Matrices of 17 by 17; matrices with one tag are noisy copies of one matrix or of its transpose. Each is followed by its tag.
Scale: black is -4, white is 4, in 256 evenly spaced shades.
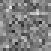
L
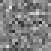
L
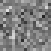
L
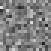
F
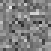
L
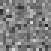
F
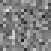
L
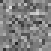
L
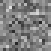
L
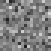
F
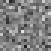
F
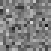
F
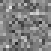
L
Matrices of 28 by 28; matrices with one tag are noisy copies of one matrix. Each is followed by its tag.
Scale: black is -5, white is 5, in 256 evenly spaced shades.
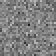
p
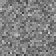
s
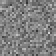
s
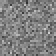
s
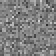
p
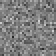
p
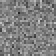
p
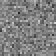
p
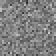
s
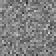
s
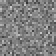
s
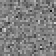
p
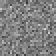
s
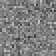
p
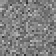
s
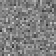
p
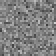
p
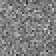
s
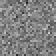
s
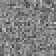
p
